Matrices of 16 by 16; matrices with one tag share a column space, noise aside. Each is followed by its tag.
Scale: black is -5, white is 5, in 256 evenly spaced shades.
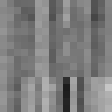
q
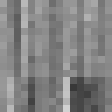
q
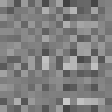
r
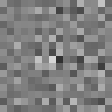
r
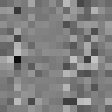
r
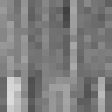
q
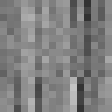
q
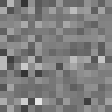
r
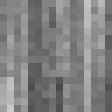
q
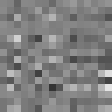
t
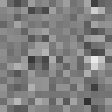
r
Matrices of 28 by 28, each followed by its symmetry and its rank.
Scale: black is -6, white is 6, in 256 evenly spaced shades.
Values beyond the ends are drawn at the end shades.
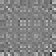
symmetric, rank three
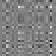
neither, rank two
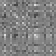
symmetric, rank three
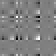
symmetric, rank one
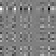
neither, rank two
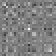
symmetric, rank three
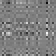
neither, rank two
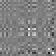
symmetric, rank three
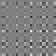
symmetric, rank one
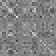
symmetric, rank five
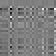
neither, rank two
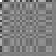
symmetric, rank one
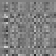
neither, rank two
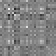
symmetric, rank three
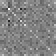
symmetric, rank five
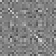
symmetric, rank five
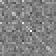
symmetric, rank five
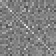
symmetric, rank five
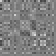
symmetric, rank three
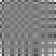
symmetric, rank one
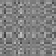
neither, rank two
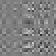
neither, rank two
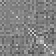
symmetric, rank five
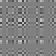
symmetric, rank one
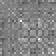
symmetric, rank five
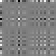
symmetric, rank one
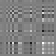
symmetric, rank one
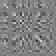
symmetric, rank three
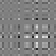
symmetric, rank one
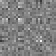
symmetric, rank three
